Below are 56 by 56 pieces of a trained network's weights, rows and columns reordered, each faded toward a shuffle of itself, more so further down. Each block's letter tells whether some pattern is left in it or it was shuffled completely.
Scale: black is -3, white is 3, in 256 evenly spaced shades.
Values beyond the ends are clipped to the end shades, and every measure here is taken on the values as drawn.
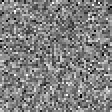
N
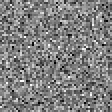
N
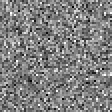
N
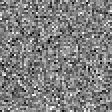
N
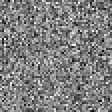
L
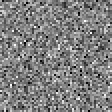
N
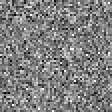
L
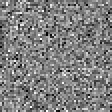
N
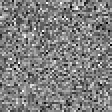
L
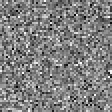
L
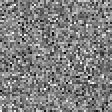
N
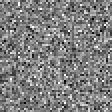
N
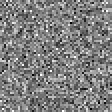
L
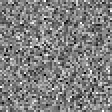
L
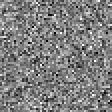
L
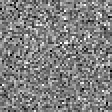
N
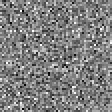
N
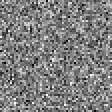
N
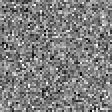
N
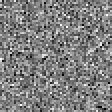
N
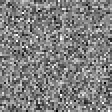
N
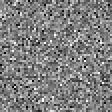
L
